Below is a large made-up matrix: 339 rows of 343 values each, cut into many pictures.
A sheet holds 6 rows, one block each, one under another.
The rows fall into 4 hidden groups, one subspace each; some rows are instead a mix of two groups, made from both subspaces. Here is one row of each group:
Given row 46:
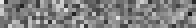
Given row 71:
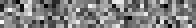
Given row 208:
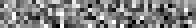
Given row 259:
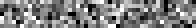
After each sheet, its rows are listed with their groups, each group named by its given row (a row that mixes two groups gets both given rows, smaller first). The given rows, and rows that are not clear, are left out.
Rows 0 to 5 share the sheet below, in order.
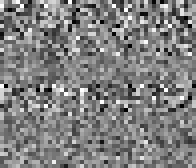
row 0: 71
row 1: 71
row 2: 71
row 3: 46
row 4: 71
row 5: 46 and 259
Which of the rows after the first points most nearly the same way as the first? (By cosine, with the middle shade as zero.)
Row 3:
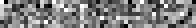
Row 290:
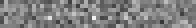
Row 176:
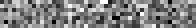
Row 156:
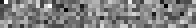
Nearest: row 176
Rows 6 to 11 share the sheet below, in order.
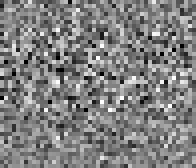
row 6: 71
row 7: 208 and 259
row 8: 208
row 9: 259
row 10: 208
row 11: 46 and 259
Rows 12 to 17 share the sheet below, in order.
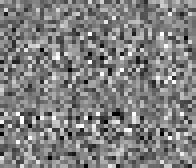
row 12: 46
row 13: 208
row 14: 259
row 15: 71
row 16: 71
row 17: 259
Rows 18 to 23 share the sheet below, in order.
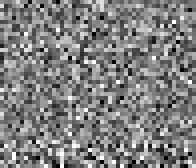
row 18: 208 and 259
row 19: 208
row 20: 71 and 259
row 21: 259
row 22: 71
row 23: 208
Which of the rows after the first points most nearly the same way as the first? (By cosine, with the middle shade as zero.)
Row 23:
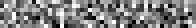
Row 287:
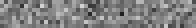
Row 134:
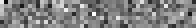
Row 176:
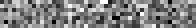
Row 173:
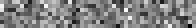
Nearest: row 287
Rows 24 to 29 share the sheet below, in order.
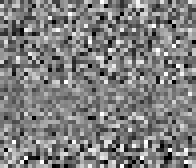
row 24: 259
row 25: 259
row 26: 208 and 259
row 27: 259
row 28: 259
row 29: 46 and 208
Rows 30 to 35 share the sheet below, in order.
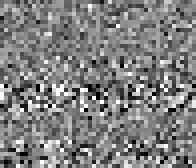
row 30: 259
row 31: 46
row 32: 71 and 208
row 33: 46
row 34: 259
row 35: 71
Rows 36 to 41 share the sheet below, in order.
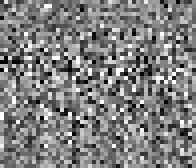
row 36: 46
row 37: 208
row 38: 259
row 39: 208
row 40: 71
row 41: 71
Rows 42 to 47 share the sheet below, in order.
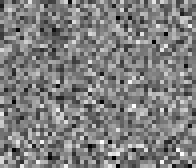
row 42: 71
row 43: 46 and 71
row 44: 208
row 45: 208
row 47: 259
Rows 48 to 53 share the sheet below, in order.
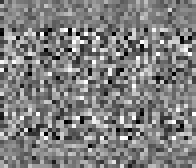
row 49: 71
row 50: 259
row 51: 71
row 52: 46 and 208
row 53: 208 and 259
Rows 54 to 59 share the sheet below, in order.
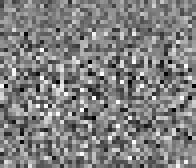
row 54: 71
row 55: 208
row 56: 208
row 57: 46
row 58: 71 and 259
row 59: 71
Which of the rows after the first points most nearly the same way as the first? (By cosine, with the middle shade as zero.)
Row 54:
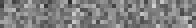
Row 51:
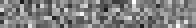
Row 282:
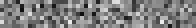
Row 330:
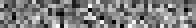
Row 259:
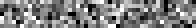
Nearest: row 51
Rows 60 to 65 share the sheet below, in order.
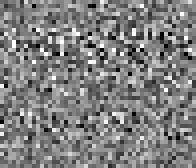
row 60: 259
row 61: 208
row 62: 259
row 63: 46
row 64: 71
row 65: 259
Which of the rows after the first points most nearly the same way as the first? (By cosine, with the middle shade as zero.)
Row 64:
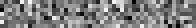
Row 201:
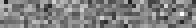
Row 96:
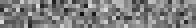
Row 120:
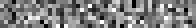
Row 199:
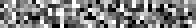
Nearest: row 96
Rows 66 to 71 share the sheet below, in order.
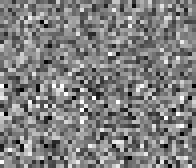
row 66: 208
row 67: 259
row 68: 46
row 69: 46
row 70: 46
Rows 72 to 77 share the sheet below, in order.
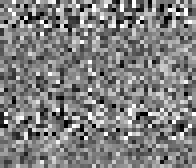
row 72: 208
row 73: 71
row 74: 208 and 259
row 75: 208
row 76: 46
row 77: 71
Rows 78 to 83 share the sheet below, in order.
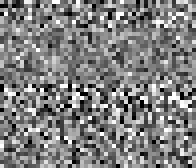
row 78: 259
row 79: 259
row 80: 71
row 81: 71
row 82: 208
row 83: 71
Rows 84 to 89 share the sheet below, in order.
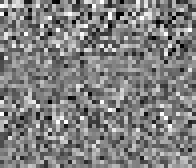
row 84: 259
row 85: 46 and 208
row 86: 46
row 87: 259
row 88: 46
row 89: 71 and 208
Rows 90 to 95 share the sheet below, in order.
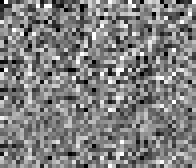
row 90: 46
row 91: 208 and 259
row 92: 259
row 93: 259
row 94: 46 and 259
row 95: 259
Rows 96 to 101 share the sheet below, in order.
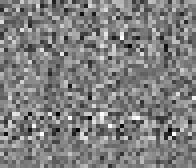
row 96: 46 and 71
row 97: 71 and 208
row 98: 259
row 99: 71 and 259
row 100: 208 and 259
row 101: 259
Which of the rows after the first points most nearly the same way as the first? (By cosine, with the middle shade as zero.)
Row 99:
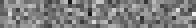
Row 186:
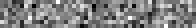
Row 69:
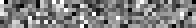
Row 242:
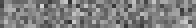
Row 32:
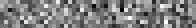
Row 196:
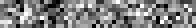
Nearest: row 242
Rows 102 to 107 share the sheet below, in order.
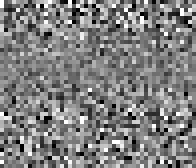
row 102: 71
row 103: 46
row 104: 208
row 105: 208
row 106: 46
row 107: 71
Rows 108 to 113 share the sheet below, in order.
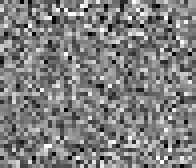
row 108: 71 and 259
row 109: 259
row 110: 71
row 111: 208 and 259
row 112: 208
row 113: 46
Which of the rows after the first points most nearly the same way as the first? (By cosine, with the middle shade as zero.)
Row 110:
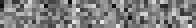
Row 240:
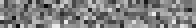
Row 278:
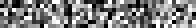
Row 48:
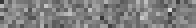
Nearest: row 278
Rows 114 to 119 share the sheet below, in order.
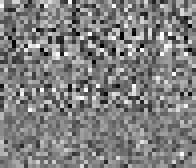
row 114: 71
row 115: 208
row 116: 259
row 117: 71
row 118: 71
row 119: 46
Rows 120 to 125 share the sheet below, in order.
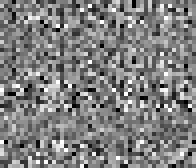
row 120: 208
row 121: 208 and 259
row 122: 208
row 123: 71
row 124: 208 and 259
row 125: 46
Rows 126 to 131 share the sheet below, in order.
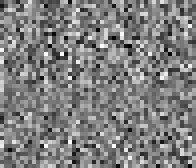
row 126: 71
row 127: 71 and 208
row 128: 71
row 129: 71
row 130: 71
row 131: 71
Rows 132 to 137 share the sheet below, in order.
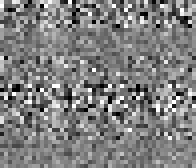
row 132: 71
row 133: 71
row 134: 46
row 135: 259
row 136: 71
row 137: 259
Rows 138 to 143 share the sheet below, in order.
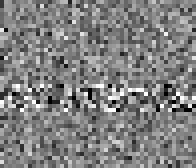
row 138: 71
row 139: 46
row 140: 46
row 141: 259
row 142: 259
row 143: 71
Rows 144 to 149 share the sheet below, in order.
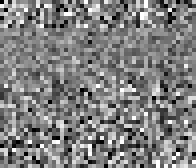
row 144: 46 and 259
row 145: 208 and 259
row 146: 208
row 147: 46 and 259
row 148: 46 and 208
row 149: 259
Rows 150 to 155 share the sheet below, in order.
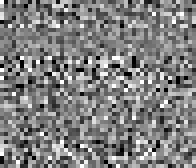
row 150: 46 and 208
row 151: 208
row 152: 71
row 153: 46 and 71
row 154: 208
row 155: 46 and 259
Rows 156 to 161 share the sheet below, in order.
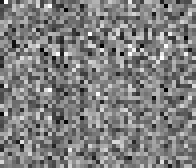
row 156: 46
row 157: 208
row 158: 46 and 71
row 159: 46
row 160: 46
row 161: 71
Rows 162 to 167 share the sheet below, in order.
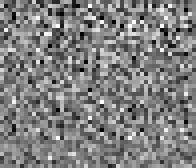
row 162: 208
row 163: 46 and 259
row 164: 71
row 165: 208
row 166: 208
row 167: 259
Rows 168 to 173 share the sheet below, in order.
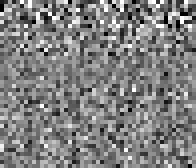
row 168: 71
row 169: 208 and 259
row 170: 71 and 208
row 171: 208
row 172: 259
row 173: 71
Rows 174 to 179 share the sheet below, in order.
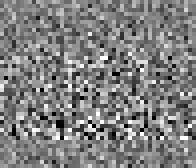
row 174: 208
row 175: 208
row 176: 46 and 259
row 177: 71
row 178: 46 and 208
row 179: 208
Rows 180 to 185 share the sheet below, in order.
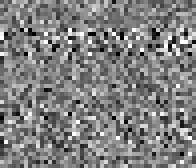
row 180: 46 and 208
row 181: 71 and 259
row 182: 71
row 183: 46 and 208
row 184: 71
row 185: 46
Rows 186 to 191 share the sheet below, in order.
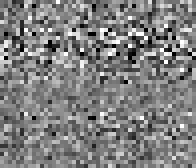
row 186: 208 and 259
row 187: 259
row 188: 46
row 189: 259
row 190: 259
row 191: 259
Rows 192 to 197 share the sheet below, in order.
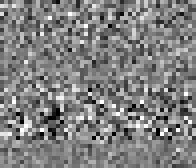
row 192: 259
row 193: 71
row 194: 208
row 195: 208
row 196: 71
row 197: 259
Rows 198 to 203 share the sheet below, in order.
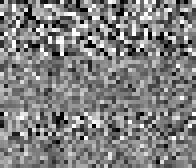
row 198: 46 and 259
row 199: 208
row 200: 259
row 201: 46
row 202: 46
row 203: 71 and 259
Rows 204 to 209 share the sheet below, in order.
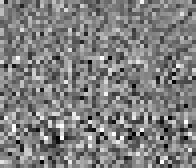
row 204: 46
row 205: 71
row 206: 259
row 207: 71
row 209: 71
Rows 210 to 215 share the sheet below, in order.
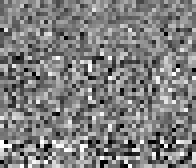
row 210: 46 and 208
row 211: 46
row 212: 259
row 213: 208 and 259
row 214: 259
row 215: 46
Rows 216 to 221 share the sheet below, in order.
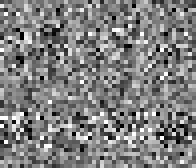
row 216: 46 and 208
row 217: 71
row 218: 46 and 71
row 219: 71 and 259
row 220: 71 and 259
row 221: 46
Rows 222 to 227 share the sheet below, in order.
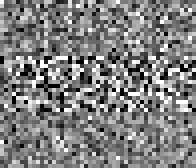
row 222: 71
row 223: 46 and 71
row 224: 71
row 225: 71 and 208
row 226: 208
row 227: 46
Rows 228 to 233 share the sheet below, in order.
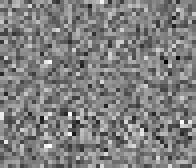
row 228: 259
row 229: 259
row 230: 46
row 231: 46
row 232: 71
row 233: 46 and 71
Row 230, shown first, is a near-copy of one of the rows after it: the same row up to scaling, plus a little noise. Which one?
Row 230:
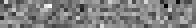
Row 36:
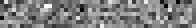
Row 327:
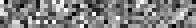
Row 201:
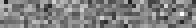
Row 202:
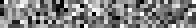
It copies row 36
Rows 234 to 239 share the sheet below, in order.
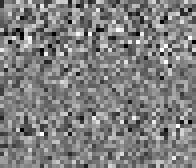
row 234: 71
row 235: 71 and 259
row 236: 46
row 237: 71
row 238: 71 and 208
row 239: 259
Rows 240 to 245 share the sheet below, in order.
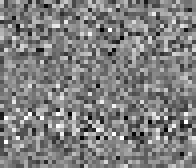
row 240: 46 and 208
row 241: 71 and 259
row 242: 71
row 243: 71 and 208
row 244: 71 and 208
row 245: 46
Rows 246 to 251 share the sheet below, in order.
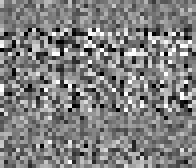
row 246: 71
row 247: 208
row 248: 208
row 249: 71
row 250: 46
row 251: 71
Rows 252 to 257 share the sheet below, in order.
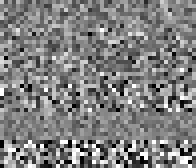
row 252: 46 and 208
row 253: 259
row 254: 46
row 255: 71
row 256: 71
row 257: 71
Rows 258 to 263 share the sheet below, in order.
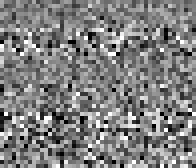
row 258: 208
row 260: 71
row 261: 71
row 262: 46
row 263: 208
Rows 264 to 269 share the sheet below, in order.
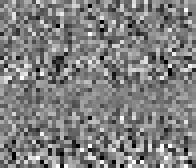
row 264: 208
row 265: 259
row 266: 46 and 71
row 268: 208
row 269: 208
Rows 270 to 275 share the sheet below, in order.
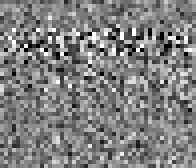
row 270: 259
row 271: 208
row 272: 208
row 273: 71
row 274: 208
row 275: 259
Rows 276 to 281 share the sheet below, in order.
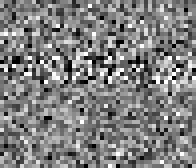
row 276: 208
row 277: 259
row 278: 259
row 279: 46
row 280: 46
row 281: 259
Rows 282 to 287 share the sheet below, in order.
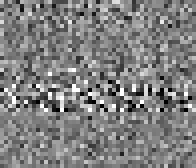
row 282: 71
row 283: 71
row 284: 259
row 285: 208
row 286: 208 and 259
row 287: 46 and 208
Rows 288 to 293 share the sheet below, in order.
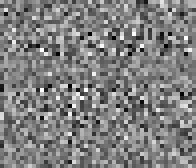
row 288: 46
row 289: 208
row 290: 71 and 259
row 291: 71
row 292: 71
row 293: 71
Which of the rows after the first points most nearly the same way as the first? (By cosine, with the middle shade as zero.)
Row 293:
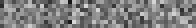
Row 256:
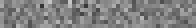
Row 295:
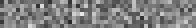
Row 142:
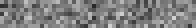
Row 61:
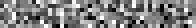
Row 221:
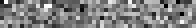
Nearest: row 295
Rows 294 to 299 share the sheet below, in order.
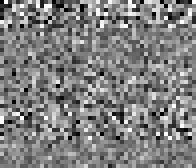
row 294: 46
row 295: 71
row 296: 208
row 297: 208
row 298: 71
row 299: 259
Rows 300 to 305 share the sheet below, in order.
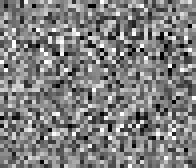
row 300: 259
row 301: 208
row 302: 46 and 71
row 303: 259
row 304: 259
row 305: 208
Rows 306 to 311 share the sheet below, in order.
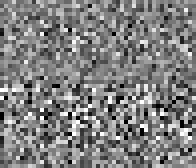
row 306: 208
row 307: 71
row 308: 208
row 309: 259
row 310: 71
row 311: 71
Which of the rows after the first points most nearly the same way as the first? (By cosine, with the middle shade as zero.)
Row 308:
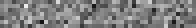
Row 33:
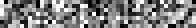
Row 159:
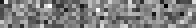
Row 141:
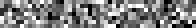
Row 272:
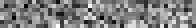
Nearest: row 33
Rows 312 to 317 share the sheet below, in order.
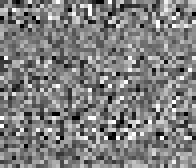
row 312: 259
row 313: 71 and 208
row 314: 46
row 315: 259
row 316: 208 and 259
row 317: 208
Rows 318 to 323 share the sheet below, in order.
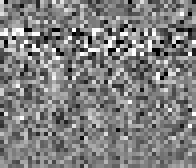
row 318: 46
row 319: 259
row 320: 71 and 259
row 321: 71
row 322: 46
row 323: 46
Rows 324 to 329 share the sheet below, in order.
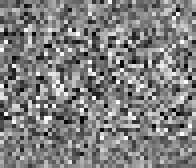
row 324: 208 and 259
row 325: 71 and 259
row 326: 208 and 259
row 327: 46
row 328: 46
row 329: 71
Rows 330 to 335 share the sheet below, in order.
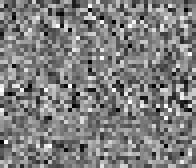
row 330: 208
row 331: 71
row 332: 208 and 259
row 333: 71
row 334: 46
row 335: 46
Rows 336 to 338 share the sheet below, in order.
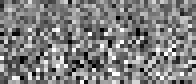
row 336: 71
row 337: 259
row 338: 46
